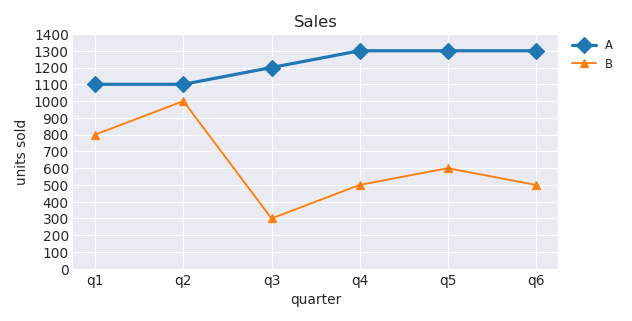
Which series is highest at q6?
A
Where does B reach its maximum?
q2
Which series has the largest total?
A
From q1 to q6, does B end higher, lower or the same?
lower
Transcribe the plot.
Title: Sales
x-axis: quarter, ticks q1 q2 q3 q4 q5 q6
y-axis: units sold, ticks 0 100 200 300 400 500 600 700 800 900 1000 1100 1200 1300 1400
Legend: A, B
Values:
A: 1100 1100 1200 1300 1300 1300
B: 800 1000 300 500 600 500
